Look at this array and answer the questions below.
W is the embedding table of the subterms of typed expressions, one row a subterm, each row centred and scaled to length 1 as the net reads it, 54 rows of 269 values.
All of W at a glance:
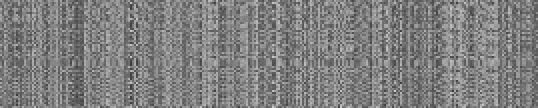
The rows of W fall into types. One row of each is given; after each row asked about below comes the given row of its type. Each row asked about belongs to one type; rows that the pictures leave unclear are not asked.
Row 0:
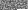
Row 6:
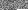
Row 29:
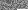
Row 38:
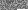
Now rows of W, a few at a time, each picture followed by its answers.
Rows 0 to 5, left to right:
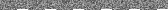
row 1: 38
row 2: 38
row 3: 29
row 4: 0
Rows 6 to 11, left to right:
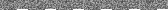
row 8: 0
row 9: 6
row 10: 0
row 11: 38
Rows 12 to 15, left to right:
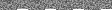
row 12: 29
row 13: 29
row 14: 0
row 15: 6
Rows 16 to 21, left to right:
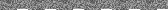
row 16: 29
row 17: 6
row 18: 29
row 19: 29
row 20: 6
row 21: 38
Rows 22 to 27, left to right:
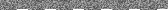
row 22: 6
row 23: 6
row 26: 38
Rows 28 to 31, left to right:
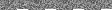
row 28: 38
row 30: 29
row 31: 29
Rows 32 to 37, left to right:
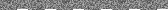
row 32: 29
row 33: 6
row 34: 38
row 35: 6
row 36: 38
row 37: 29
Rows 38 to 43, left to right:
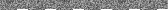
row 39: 0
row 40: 29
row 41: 6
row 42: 38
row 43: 0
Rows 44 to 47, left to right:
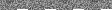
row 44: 38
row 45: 0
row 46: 29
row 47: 6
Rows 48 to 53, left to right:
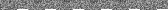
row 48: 0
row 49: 38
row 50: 6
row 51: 38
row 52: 29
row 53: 0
